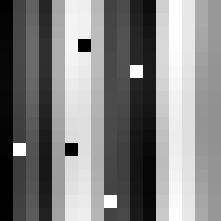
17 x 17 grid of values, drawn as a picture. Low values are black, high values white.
Five lone cells stand out: three far higher and two far lower than their neighbours. Stripes running up and down repeat 2 times from left to right. The top right is the ninth with the highest average. On average the colour sits 50% of the way up the scale. The grain runs up and down.
